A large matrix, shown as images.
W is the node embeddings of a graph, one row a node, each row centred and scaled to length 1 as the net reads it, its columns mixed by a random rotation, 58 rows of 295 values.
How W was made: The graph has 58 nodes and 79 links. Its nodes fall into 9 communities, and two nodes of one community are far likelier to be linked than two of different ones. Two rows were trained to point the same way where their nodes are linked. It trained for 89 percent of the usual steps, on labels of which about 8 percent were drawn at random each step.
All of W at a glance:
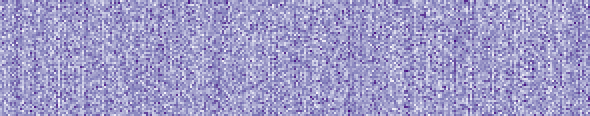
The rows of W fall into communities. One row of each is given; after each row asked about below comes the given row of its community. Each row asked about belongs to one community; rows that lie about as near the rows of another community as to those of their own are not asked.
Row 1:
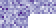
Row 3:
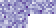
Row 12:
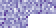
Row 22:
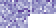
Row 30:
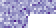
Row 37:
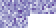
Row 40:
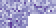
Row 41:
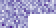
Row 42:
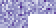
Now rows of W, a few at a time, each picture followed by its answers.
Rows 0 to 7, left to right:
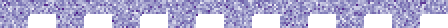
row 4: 30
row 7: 12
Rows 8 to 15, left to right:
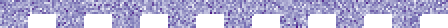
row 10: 1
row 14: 12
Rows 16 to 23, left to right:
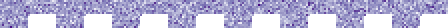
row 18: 3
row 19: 3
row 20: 30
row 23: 3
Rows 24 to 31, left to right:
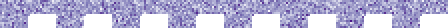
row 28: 22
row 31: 22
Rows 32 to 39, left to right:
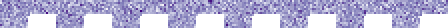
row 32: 30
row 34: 22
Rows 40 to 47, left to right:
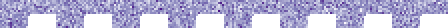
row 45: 37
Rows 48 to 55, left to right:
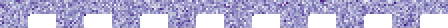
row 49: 37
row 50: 42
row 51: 40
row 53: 41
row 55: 40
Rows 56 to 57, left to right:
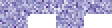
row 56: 37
